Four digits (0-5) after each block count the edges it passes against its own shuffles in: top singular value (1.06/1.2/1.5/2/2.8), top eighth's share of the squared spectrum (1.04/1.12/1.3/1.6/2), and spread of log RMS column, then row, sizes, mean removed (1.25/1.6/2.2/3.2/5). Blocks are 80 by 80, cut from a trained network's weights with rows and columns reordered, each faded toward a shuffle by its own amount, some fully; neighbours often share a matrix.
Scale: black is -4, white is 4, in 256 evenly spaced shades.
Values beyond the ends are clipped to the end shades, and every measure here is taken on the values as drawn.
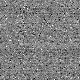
2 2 1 0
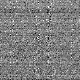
3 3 3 1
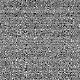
3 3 3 1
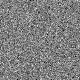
0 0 0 0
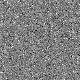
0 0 0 0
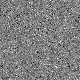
0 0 0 0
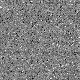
1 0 0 0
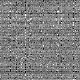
4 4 3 1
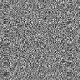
4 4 2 2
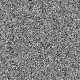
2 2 0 0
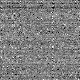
3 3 2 1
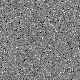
0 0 0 0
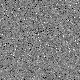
0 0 0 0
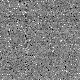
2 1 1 0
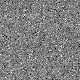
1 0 0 0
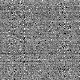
3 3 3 0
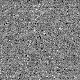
1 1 0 0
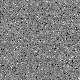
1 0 0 0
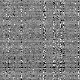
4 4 4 1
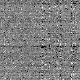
3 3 3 1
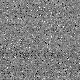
1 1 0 0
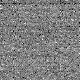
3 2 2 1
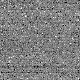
2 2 1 0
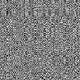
4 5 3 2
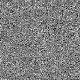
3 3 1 1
